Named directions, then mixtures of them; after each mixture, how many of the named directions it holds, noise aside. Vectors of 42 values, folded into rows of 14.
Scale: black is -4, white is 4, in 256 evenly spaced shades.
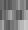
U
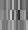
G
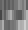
one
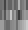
two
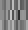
one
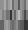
two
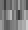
two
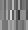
one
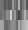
two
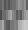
one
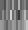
two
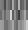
two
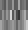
two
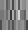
one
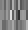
one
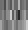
two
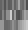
two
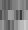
one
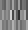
one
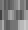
one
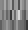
two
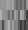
two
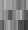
one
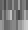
two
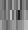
two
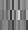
one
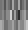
two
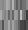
two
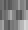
one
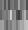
two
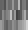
two
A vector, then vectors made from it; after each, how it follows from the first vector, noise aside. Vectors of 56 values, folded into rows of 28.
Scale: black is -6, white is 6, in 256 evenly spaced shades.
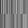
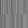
shrunk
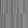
shrunk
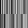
scaled up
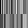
scaled up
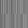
shrunk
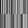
scaled up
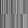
copied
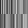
scaled up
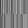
copied
